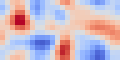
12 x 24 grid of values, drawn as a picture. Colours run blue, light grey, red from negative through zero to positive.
Lone odd cells: none. Mirror symmetry: none. Average level on the scale: 50%. Grain: blotchy. Histogram: bell-shaped.
